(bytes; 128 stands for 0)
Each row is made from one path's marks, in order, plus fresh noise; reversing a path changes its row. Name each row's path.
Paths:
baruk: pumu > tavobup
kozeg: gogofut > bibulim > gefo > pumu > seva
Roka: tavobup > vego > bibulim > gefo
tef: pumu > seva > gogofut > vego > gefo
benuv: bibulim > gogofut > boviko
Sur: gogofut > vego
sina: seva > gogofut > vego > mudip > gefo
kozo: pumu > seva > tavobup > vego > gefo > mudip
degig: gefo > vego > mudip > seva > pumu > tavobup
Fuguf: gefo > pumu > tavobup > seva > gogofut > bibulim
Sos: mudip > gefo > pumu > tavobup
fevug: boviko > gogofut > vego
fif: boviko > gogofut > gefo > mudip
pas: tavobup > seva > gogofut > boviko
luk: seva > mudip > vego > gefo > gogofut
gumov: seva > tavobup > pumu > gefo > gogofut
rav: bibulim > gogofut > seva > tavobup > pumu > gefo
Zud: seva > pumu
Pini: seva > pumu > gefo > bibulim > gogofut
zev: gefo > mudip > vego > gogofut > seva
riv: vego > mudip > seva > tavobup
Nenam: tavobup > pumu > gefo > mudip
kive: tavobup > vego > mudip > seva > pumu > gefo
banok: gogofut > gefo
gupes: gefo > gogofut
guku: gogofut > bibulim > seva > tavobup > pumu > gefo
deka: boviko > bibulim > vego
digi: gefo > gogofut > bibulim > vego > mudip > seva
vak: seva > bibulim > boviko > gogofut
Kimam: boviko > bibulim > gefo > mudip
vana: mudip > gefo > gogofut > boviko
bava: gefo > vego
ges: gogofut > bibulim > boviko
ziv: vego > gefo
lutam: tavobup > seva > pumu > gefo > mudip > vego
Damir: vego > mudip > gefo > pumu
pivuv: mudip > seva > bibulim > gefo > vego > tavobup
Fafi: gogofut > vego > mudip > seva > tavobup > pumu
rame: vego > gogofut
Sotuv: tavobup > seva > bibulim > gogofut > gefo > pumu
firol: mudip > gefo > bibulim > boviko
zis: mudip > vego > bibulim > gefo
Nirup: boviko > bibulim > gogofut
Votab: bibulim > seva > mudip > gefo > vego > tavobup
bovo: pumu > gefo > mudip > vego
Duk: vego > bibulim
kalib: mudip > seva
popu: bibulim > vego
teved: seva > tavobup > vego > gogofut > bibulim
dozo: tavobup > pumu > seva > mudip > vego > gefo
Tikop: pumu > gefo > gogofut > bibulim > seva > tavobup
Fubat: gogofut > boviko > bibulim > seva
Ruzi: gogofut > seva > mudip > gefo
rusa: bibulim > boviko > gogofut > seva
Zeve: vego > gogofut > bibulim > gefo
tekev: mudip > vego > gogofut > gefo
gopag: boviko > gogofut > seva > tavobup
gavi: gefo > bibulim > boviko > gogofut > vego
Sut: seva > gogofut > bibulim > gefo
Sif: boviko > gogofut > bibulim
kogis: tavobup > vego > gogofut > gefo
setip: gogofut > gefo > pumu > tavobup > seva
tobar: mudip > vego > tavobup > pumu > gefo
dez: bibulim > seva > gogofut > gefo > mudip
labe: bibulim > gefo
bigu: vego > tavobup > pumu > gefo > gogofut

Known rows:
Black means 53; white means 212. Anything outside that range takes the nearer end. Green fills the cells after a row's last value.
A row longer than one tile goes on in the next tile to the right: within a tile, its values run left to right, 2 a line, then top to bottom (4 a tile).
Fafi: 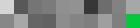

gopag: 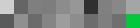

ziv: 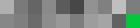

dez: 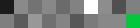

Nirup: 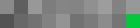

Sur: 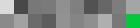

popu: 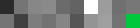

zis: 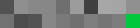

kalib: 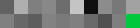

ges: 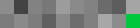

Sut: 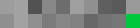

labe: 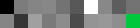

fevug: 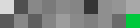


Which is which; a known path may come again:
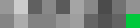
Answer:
teved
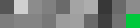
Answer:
Sotuv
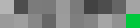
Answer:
banok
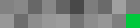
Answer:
degig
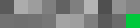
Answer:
Roka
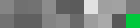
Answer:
Duk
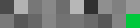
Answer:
pivuv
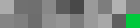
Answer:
ziv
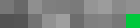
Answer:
Kimam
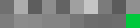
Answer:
vak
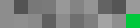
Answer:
kozeg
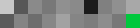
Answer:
fif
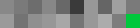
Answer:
bava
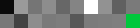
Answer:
Votab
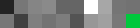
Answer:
popu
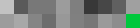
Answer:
setip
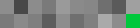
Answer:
ges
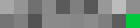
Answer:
riv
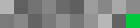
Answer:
Zeve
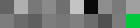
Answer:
kalib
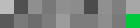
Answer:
Sif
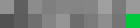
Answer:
Nirup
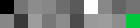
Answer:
labe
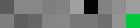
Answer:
vana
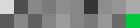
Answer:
fevug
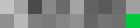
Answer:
sina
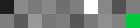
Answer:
dez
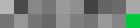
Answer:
Fubat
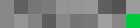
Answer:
guku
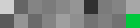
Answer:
gopag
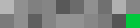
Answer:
bigu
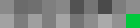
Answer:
gupes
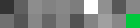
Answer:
benuv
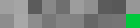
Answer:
Sut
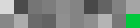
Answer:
Sur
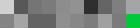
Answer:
Fafi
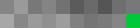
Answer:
Fuguf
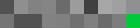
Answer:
zis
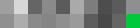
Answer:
gumov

